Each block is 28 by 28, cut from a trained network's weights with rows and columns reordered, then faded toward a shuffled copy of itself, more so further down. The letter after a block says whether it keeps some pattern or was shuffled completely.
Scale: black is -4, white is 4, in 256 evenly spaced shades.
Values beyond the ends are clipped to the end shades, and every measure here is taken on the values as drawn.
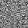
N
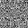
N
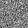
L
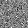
L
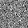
L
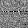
N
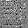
N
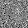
L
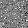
L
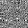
N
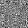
N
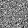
L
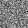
L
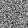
L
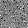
L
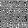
N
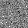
L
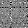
N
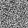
L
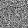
L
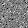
L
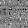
N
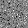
L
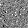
L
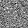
L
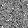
L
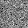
L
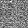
N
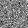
L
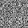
N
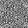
N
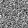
L
